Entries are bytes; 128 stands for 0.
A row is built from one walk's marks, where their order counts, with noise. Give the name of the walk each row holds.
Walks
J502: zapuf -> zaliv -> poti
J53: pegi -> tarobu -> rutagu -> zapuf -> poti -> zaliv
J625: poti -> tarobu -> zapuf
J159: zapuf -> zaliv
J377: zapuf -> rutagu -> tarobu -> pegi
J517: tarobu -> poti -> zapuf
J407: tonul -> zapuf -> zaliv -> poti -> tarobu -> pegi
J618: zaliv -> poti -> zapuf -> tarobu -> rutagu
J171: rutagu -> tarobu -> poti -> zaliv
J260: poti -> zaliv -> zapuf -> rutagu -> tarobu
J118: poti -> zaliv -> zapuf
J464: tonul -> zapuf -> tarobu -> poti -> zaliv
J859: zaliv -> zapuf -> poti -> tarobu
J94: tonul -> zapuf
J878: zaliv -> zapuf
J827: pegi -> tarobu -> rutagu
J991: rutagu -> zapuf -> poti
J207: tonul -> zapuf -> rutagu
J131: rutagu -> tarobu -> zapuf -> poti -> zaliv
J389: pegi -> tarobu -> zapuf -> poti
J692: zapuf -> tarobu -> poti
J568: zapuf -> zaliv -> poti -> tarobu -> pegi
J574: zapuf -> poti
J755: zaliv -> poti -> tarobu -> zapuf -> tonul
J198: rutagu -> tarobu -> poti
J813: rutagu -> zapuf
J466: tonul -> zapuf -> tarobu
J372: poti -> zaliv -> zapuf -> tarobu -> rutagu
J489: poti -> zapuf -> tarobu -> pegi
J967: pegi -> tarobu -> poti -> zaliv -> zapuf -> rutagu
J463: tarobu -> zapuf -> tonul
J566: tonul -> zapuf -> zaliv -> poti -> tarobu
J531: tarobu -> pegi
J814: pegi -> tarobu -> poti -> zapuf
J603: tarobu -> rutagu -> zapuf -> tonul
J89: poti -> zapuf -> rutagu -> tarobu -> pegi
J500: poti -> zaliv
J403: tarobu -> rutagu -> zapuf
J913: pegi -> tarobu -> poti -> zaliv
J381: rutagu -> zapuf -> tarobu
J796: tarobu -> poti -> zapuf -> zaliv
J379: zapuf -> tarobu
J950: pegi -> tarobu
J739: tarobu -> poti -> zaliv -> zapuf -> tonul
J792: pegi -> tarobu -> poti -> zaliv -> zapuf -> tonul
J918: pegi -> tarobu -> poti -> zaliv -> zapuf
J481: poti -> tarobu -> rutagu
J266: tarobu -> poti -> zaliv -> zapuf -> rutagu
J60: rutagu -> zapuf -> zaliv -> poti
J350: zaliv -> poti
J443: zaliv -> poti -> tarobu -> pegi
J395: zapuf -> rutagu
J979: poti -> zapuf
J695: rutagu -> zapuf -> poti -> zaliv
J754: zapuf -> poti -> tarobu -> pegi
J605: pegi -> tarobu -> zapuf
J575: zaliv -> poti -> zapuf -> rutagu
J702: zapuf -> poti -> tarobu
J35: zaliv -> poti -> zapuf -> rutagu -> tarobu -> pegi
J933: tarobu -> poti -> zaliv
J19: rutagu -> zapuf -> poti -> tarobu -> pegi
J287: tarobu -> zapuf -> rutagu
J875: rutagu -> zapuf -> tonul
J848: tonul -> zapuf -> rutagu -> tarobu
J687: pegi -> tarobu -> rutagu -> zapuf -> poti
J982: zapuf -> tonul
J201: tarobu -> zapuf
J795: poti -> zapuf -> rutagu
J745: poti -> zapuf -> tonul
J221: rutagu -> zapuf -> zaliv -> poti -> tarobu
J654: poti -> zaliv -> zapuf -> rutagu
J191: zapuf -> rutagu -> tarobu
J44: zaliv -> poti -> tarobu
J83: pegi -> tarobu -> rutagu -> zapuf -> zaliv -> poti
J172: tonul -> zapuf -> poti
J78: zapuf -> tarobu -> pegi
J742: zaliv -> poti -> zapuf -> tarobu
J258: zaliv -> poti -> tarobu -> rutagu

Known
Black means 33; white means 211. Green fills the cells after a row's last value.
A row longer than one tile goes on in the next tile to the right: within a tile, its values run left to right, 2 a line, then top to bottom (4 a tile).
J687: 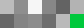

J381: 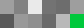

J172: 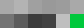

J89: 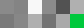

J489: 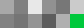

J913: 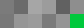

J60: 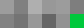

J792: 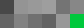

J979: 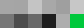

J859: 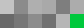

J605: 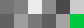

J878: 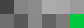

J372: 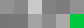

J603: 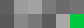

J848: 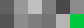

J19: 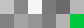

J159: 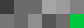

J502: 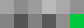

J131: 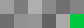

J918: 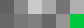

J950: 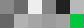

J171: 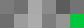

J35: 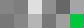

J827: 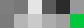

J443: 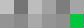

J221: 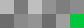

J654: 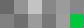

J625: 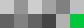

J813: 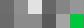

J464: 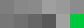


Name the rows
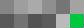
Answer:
J466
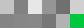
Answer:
J754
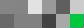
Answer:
J814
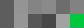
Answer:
J463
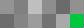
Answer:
J53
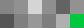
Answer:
J260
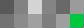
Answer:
J967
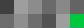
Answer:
J875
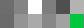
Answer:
J377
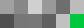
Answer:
J379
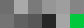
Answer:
J745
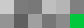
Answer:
J350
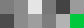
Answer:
J191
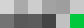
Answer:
J574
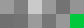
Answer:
J83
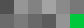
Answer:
J739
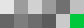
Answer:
J702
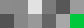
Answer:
J403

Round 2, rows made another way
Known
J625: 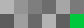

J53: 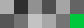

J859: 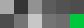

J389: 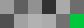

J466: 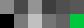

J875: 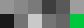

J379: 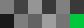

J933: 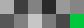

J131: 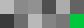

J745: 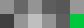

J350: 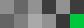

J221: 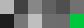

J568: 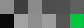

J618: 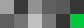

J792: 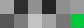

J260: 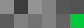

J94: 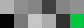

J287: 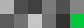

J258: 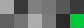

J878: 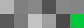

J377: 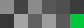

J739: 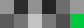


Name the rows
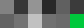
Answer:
J742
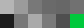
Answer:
J991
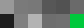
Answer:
J381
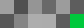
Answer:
J687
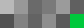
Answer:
J198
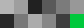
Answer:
J813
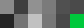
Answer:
J848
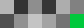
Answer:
J913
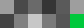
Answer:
J463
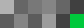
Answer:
J481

